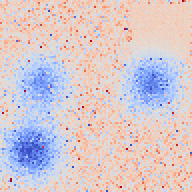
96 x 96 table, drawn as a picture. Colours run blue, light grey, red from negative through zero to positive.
Calmest part: top right. Odd rows or columns: none. Dips: three. Ninth with the lowest average: bottom left. Average level on the scale: 50%. Mirror symmetry: none. Odd patch: calmer, in the top right.
